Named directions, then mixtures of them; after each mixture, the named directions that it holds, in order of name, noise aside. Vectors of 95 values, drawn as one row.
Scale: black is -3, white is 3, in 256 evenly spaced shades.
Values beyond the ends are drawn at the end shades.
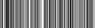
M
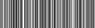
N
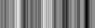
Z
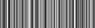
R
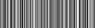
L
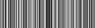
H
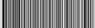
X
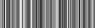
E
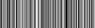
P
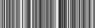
E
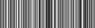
H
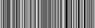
P, X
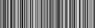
L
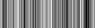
X, Z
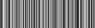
L, X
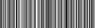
H, P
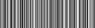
L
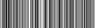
M, R, X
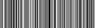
H, M, N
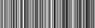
N, Z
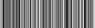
P, X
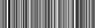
H, L, R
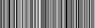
P, R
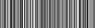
L, N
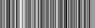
E, P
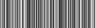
E, H, N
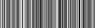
E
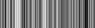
H, L, Z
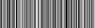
P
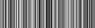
H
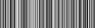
H, L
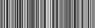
H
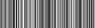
H, N, P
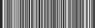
X
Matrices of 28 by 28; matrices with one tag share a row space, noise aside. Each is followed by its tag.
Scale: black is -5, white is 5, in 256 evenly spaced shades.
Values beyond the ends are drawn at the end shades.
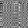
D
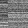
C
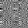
D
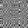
D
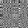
D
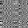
D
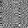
D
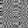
D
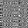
D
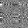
D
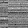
C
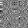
D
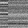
C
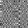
D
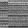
C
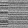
C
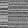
C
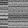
C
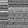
C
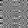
D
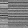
C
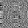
D
